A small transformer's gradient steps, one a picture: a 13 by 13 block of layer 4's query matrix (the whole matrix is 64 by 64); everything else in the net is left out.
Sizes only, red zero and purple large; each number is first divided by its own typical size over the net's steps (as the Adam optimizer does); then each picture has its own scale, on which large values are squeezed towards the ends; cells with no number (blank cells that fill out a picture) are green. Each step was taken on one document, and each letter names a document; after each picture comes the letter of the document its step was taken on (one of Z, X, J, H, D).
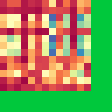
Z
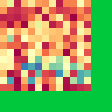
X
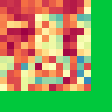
X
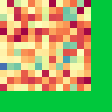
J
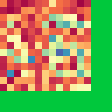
Z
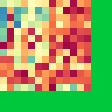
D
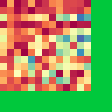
Z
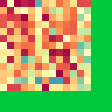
X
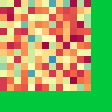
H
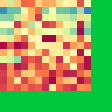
D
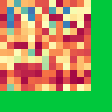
H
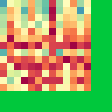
D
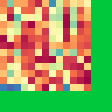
D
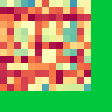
J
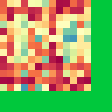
J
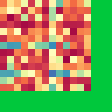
H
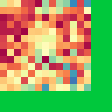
J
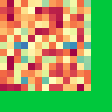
J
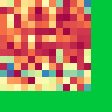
H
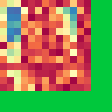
D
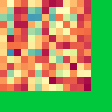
H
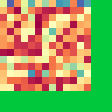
H
